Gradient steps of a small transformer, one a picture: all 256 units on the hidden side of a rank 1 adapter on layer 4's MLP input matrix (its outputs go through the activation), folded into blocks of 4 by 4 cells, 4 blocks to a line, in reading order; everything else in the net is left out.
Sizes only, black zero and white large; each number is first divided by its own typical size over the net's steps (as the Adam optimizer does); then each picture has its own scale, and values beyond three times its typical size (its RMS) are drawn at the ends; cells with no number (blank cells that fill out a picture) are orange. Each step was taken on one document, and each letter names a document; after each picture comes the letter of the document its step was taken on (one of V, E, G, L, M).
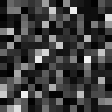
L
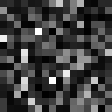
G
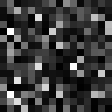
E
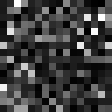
L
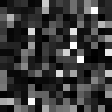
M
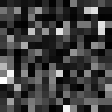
G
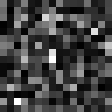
L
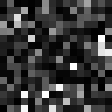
E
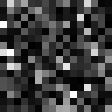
E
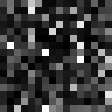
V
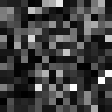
G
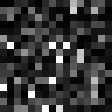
M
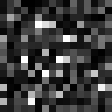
M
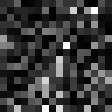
M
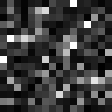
G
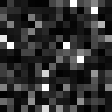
M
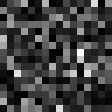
L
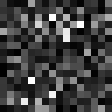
V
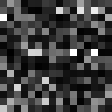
G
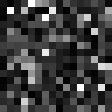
V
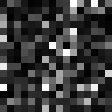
M
